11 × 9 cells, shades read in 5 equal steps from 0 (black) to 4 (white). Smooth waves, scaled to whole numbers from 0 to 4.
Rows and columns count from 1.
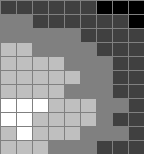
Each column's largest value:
4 4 4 3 3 3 2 2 1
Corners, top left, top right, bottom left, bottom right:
1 0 3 1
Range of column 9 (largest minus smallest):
1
